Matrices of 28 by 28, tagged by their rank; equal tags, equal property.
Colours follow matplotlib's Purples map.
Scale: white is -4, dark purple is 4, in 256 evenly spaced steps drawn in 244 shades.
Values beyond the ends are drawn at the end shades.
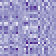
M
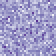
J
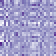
M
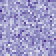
J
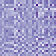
M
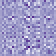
M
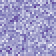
J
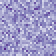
J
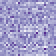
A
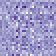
A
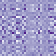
M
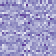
A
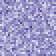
J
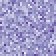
J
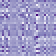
M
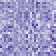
A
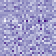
A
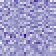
A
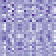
M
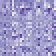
A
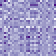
M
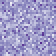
J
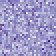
J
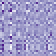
M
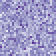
J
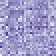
A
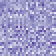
A
